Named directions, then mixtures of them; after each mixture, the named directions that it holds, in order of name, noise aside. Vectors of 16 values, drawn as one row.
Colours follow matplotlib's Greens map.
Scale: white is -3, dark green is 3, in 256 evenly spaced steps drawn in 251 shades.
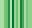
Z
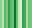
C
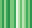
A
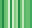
C, Z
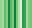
C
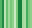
C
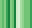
A, C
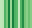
C, Z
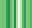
A, C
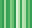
A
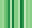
Z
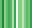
A, Z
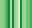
A, Z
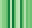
A, Z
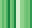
A, C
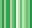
A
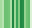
A, Z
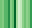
A, C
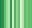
Z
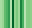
Z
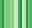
A, C
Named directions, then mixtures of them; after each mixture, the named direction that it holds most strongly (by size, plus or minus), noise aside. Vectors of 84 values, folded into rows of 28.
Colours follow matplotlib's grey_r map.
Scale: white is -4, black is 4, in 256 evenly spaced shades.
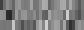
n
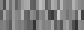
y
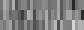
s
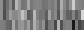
s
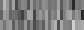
s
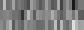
s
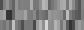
n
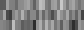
y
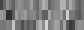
n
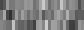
n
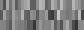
y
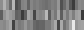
s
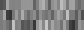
n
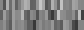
y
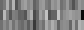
s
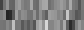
n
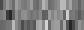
n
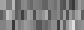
n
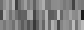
s
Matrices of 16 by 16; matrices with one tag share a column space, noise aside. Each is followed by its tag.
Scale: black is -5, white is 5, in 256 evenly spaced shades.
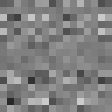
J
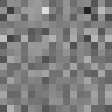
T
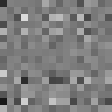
J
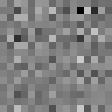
T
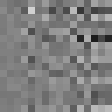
T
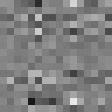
J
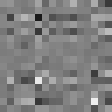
J
